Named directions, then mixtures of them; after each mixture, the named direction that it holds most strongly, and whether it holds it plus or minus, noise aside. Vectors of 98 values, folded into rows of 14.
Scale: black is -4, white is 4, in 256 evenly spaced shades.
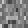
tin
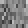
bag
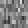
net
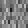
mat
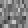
net, plus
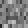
tin, minus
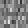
net, minus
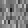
mat, plus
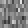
net, plus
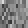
bag, plus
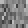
bag, plus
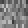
bag, minus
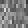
bag, minus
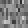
net, minus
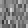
mat, minus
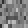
tin, minus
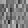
mat, plus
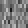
mat, plus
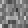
tin, plus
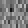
mat, plus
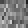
bag, minus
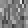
net, plus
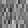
mat, plus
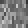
bag, minus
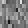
tin, plus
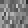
bag, minus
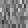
mat, minus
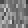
bag, minus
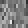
bag, minus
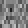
mat, plus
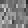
bag, minus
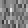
mat, minus
